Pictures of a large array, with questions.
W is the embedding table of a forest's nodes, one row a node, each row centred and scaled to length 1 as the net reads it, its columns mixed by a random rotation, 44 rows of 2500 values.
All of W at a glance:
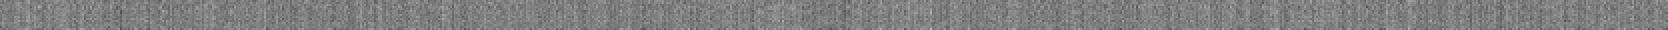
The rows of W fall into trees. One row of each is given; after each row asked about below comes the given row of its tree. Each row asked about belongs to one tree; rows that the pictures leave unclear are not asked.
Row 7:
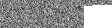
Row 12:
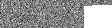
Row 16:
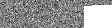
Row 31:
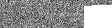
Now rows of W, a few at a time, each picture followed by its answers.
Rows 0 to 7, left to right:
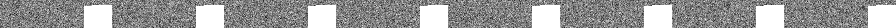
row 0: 31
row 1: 31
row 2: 16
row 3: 31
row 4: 31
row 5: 16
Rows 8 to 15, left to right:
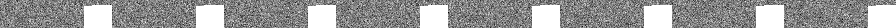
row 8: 12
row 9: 12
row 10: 12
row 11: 12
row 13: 12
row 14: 16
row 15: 31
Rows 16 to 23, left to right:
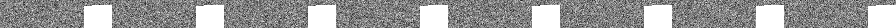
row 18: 16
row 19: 31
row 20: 16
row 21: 12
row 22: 31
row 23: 16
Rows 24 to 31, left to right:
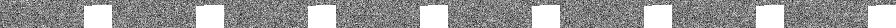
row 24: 31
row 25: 12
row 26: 31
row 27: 12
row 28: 12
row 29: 16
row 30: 31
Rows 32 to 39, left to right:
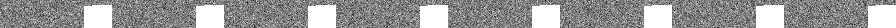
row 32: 16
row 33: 7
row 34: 16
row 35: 31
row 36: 7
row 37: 16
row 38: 12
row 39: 12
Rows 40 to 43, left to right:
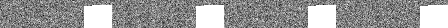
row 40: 16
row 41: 31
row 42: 16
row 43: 16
